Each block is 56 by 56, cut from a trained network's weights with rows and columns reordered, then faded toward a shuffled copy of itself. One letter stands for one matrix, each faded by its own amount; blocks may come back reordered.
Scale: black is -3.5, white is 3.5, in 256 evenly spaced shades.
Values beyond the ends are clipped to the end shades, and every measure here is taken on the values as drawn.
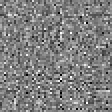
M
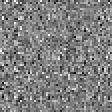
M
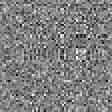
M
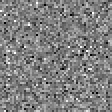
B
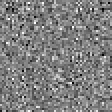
M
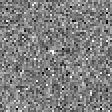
B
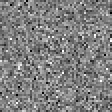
B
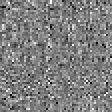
M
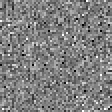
B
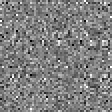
M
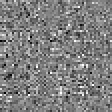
M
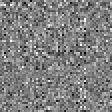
M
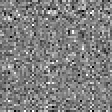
M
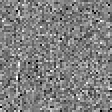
B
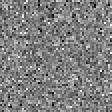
B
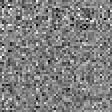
M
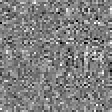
M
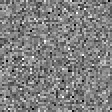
B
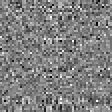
M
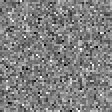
B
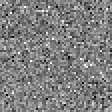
B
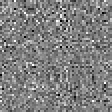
M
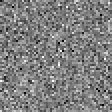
B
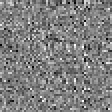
M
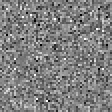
B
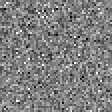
B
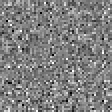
M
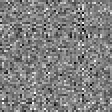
M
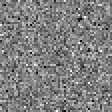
B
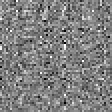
M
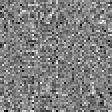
M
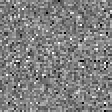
B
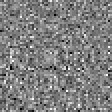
M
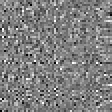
M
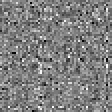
M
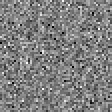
B
